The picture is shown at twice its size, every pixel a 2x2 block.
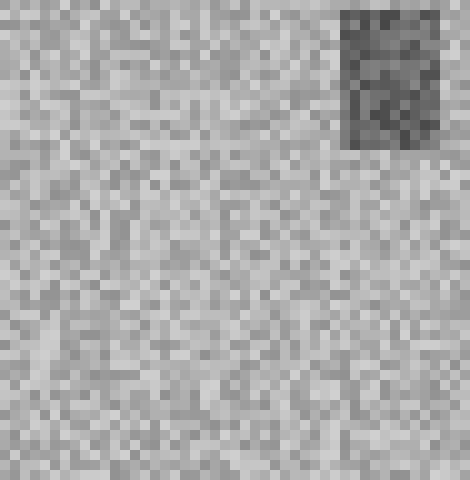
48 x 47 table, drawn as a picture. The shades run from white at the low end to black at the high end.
Histogram: skewed, a long tail of high values. Stripes: none. Odd patch: higher, in the top right. Ninth with the highest average: top right. Average level on the scale: 30%.
